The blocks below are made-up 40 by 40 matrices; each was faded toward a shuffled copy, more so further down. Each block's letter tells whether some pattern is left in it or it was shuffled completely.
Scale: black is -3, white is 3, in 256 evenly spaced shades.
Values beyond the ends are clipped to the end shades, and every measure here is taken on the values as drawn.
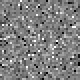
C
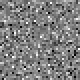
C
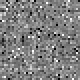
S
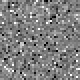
S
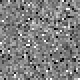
C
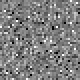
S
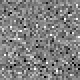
C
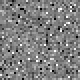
C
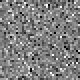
S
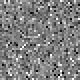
C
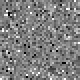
S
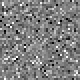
C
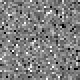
C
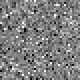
S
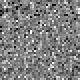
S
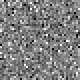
C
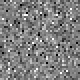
C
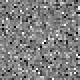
C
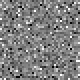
C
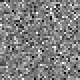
C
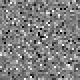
C
